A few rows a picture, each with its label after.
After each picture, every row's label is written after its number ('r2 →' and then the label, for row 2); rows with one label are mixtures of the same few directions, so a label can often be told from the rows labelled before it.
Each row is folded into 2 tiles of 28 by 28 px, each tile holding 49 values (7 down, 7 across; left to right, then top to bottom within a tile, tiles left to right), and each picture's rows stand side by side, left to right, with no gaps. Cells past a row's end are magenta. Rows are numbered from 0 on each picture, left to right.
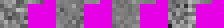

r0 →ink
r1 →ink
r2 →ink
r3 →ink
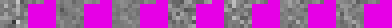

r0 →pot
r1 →ink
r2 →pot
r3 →ink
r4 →pot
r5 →pot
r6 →pot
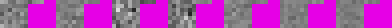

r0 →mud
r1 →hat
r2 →ink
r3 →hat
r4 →mud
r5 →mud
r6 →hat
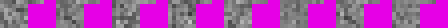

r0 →ink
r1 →pot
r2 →mud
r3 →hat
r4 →mud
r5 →pot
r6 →pot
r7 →ink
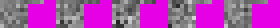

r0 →ink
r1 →mud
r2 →mud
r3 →ink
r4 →ink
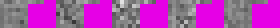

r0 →hat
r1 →pot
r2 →pot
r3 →hat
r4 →ink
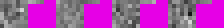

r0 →ink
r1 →mud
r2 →ink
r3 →hat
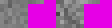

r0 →pot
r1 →pot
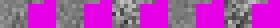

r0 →hat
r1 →ink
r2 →pot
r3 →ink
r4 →mud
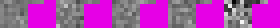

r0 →hat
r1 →ink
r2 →mud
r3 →hat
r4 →pot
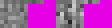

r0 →mud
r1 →pot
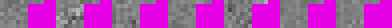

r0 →pot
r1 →hat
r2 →hat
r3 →mud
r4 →ink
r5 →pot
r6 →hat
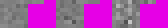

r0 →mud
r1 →pot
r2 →pot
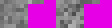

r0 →hat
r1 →mud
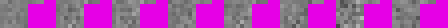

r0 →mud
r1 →hat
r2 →hat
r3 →hat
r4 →hat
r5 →hat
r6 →ink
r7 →ink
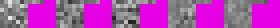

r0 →pot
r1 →mud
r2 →hat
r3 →hat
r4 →ink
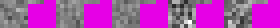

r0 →ink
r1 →hat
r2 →mud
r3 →hat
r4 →mud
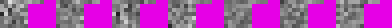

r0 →pot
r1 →ink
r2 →pot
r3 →ink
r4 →mud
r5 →mud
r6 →mud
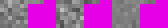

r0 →pot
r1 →ink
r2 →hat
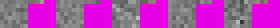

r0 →ink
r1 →ink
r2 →ink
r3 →hat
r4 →pot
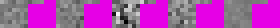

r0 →mud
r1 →ink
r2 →pot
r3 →pot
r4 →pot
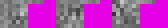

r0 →hat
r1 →hat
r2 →pot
